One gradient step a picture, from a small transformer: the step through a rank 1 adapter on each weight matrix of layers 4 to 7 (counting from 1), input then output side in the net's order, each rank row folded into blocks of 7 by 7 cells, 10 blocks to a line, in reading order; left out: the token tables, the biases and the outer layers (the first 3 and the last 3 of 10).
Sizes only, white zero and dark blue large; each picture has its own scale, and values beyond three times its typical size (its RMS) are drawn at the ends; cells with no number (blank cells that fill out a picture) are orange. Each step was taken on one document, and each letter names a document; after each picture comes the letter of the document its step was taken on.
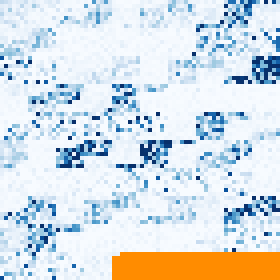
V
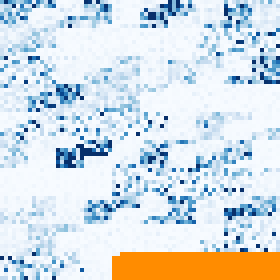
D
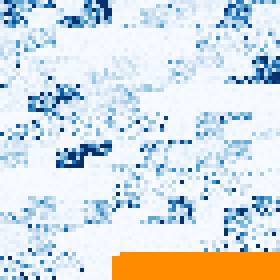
D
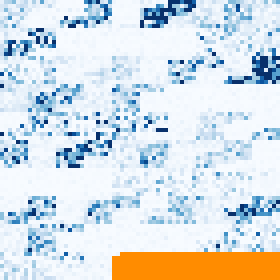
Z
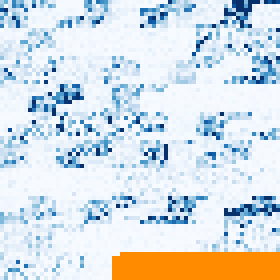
V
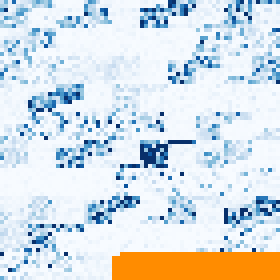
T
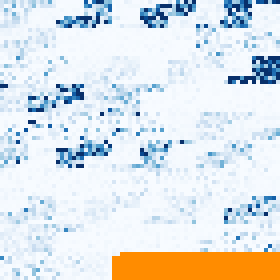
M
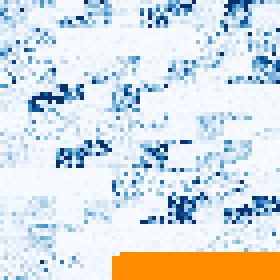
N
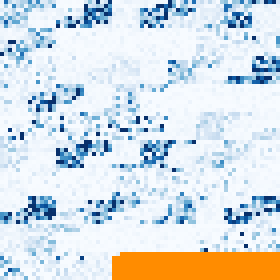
V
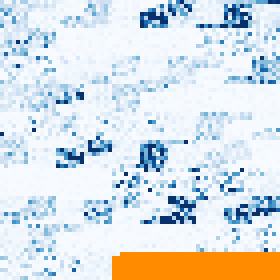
N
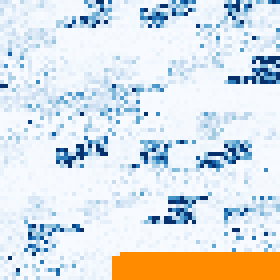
M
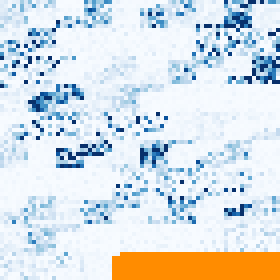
D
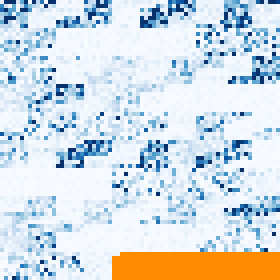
N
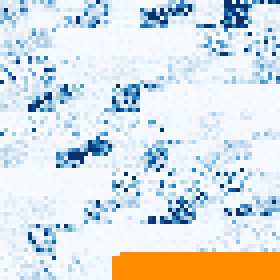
N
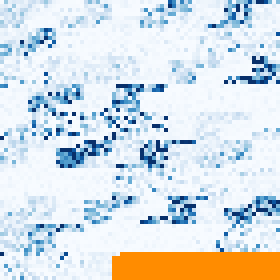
T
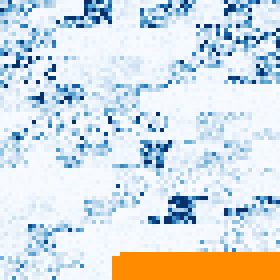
V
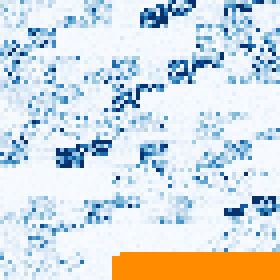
Z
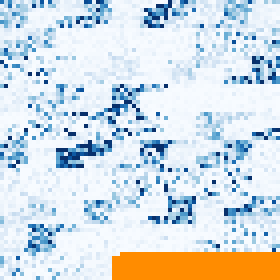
V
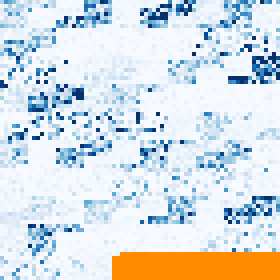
M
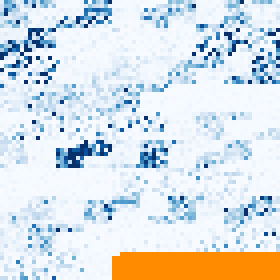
D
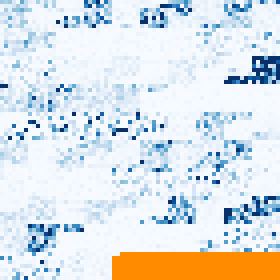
M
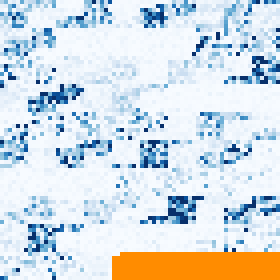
V
